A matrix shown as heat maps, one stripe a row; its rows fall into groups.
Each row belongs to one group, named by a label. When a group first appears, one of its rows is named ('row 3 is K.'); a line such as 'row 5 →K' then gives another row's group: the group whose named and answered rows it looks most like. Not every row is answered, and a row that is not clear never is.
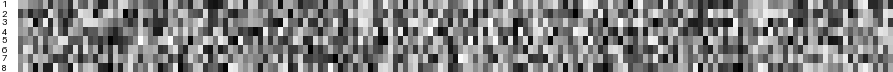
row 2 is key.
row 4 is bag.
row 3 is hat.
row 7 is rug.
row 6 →hat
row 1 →hat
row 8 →hat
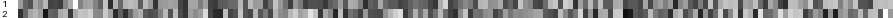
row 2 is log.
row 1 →rug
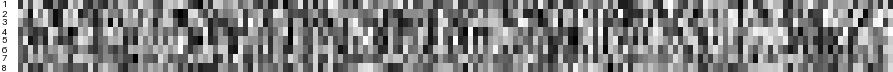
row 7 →log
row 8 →key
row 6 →key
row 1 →bag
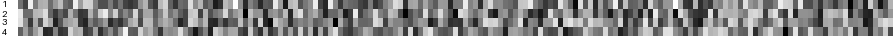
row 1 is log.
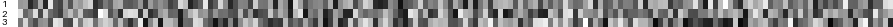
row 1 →key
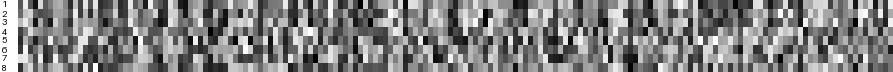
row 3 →hat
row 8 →hat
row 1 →hat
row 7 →bag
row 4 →log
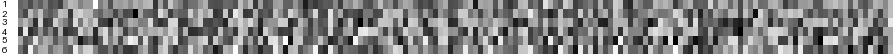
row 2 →log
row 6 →log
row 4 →key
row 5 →rug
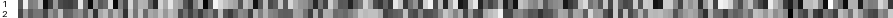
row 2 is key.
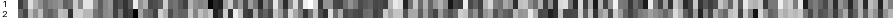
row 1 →log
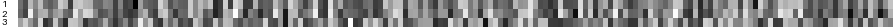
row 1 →log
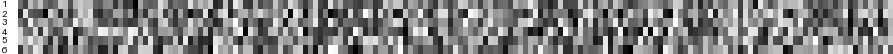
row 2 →key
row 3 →log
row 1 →log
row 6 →bag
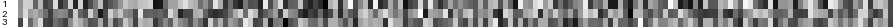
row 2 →hat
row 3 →bag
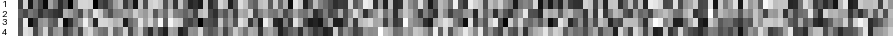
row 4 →hat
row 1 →key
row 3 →key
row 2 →rug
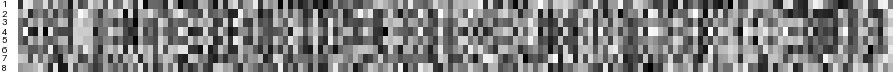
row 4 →key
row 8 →bag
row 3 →log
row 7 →rug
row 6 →key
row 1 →hat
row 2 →key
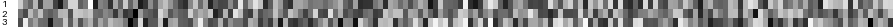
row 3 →hat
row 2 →log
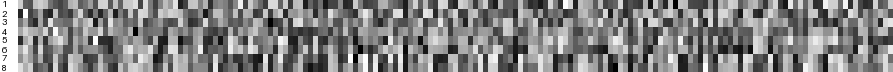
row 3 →key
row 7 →bag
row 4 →hat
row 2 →bag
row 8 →bag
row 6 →hat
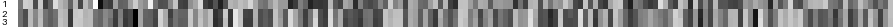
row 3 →log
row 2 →log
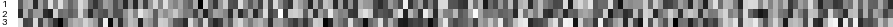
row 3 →rug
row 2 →bag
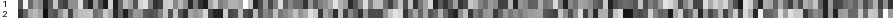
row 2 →log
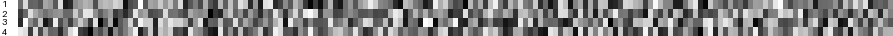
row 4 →rug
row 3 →bag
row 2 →log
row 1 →key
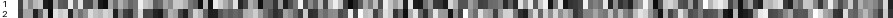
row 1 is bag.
